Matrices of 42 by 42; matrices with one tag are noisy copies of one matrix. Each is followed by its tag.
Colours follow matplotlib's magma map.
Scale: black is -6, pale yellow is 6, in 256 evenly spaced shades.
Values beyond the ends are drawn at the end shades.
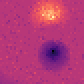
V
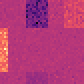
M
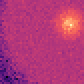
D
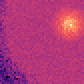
D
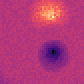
V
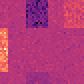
M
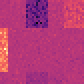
M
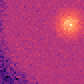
D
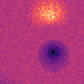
V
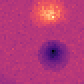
V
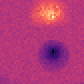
V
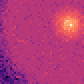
D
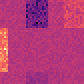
M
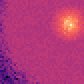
D
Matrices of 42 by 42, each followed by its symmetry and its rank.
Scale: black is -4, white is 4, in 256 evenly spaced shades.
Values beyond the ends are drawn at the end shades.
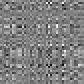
neither, rank three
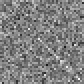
symmetric, full rank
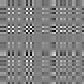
symmetric, rank one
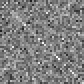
symmetric, full rank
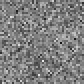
antisymmetric, full rank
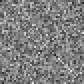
symmetric, full rank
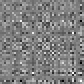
symmetric, rank three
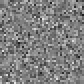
antisymmetric, full rank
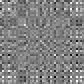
symmetric, rank three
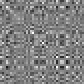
symmetric, rank three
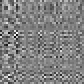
neither, rank three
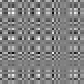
symmetric, rank one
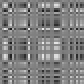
symmetric, rank one
